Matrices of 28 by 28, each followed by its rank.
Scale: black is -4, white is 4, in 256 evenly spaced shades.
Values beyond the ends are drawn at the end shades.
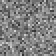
full rank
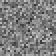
full rank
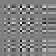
one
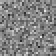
full rank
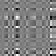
one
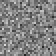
full rank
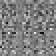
five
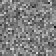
full rank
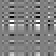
one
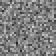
full rank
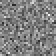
full rank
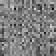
five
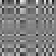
one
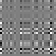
one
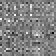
five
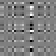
one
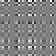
one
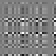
one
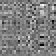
five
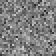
full rank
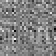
five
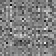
five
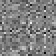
five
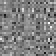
five
